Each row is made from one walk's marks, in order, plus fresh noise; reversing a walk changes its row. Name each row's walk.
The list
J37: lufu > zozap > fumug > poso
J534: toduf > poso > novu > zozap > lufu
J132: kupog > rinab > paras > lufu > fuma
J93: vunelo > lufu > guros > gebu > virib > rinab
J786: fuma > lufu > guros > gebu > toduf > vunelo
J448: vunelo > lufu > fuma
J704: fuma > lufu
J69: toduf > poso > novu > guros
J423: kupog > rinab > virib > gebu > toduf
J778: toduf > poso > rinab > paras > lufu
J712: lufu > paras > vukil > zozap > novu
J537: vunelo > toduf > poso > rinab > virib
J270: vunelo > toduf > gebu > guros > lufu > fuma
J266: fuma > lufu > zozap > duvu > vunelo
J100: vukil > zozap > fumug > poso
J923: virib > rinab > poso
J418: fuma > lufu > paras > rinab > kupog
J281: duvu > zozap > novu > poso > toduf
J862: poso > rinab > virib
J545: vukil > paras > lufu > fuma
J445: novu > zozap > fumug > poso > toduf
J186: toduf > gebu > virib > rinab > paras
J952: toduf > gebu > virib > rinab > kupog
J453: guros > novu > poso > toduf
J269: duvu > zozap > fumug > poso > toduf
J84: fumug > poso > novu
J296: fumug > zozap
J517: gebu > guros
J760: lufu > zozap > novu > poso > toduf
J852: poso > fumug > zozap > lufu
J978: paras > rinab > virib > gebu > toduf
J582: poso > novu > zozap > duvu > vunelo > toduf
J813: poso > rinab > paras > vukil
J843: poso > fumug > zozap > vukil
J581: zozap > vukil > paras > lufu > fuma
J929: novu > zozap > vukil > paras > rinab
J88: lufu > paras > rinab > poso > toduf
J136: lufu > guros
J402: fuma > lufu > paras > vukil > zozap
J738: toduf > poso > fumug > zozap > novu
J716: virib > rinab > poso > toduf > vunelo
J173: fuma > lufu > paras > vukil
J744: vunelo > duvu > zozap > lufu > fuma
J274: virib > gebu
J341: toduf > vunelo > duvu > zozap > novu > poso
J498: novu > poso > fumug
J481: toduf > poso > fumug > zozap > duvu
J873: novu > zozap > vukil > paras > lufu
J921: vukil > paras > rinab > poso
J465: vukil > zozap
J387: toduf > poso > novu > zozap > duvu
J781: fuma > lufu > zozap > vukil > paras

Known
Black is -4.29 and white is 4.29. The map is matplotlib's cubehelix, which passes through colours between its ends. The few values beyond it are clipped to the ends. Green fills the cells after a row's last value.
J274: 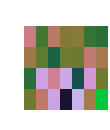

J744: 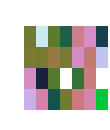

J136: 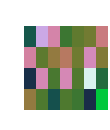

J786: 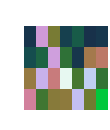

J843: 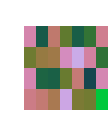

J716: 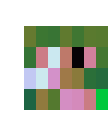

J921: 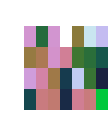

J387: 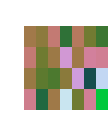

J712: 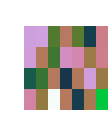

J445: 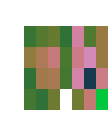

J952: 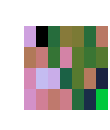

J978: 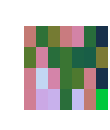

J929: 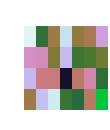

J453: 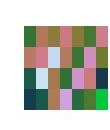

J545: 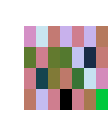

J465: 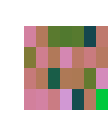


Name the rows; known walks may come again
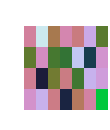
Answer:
J581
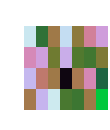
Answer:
J929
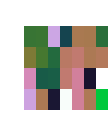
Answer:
J481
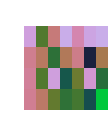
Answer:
J418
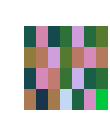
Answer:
J760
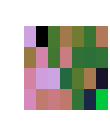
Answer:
J952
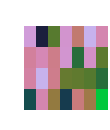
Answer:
J862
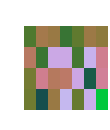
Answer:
J341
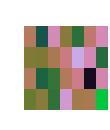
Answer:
J100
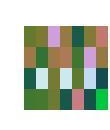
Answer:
J517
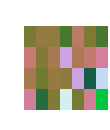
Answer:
J387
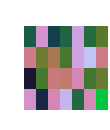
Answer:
J534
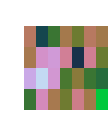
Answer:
J537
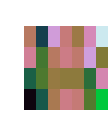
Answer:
J498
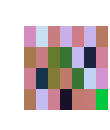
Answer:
J545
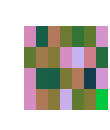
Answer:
J843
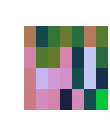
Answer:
J93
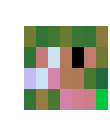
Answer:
J716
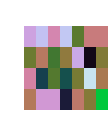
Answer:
J173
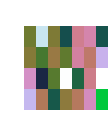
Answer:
J744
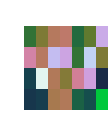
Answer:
J69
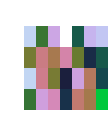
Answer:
J813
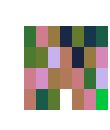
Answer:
J582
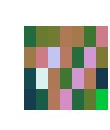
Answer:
J453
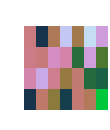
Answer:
J923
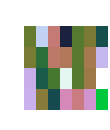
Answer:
J266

